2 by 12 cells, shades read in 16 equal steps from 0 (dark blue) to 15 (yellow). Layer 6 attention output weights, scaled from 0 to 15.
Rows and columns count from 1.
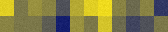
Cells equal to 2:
1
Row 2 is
8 7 7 5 0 9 7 13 6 3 4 7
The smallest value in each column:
8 7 7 5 0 9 7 13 6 3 4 2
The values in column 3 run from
7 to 9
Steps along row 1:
down up down down up up up down down up down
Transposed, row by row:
14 8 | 7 7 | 9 7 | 8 5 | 4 0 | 11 9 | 14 7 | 15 13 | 8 6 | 6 3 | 8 4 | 2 7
